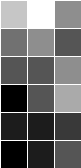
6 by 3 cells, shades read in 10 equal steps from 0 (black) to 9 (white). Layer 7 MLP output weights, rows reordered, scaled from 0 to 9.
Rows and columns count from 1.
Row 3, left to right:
3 3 5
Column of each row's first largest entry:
2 2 3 3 3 3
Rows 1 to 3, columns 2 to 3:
9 5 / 5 3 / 3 5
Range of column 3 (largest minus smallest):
4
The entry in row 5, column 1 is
1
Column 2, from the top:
9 5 3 3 1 1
